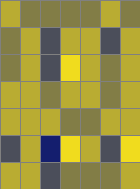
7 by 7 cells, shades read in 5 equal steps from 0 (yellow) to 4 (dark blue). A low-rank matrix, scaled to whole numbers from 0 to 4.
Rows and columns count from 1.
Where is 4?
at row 6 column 3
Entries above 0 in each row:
7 7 6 7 7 5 7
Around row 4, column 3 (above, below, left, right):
3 1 1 1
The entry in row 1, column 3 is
2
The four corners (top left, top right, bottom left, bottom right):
1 2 1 1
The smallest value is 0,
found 3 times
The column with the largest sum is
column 3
